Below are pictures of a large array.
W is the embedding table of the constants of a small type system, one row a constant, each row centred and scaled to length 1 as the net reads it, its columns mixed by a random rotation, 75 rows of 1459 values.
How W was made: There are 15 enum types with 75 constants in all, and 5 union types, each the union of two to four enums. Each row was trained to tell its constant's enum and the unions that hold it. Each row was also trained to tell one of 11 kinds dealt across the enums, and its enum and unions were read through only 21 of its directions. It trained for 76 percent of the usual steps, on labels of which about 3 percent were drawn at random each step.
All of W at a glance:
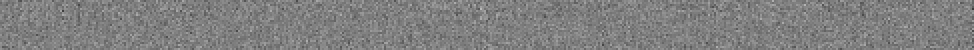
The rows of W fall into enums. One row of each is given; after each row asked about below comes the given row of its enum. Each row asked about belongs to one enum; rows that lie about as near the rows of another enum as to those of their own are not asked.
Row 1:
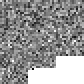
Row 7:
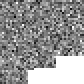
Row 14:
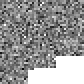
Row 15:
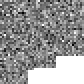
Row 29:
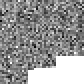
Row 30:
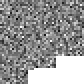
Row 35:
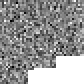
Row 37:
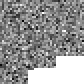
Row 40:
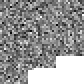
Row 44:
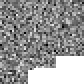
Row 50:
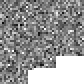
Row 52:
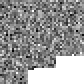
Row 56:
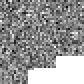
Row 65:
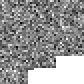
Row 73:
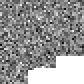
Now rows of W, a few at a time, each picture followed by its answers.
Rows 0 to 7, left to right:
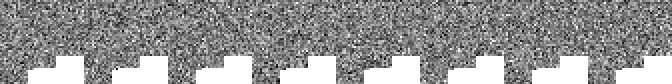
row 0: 15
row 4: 50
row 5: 40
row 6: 7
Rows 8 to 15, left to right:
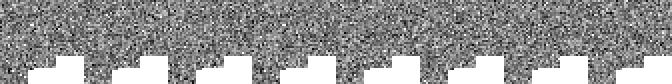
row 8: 37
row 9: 73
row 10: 29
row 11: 37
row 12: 50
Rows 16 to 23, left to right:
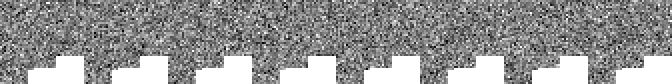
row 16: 73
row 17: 40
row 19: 14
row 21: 50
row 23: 50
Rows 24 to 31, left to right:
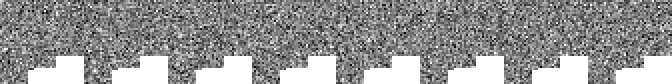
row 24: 29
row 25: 7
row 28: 44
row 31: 7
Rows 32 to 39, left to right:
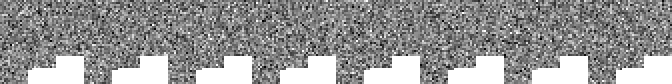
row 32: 14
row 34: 56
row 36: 44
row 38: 14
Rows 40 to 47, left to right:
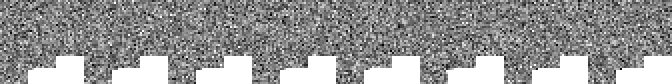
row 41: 73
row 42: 65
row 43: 73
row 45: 50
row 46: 30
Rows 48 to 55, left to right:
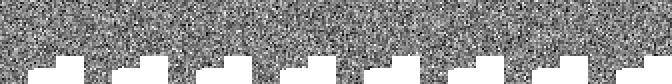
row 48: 44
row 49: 65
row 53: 56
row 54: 44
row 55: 30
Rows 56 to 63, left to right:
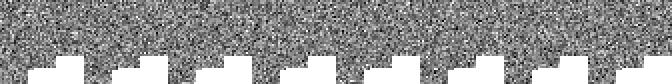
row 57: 35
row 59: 56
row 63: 30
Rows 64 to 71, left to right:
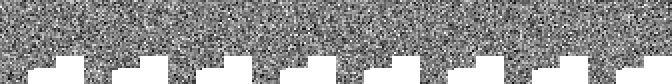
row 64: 30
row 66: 30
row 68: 44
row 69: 7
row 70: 7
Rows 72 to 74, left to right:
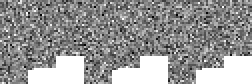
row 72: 73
